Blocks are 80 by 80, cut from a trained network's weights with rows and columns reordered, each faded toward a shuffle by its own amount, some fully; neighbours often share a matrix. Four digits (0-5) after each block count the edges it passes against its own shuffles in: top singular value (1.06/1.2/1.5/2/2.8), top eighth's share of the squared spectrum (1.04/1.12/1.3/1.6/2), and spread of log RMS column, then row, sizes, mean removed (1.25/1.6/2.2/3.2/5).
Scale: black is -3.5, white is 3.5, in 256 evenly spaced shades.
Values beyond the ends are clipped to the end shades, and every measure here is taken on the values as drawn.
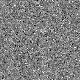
1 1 0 0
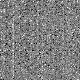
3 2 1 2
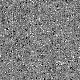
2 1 0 0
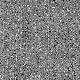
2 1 0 0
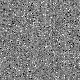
1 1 0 0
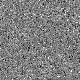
0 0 0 0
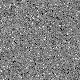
1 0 0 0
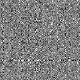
3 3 3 1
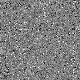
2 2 1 1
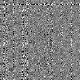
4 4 3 1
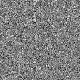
3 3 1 0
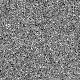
0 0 0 0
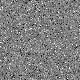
0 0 0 0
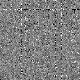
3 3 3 1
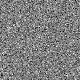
2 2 0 0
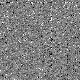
2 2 1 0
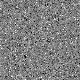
0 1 0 0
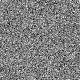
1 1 0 0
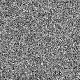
1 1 0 0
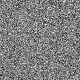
0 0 0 0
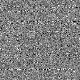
2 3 0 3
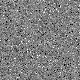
1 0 0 0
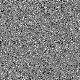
1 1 0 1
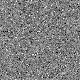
0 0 0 0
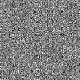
3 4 2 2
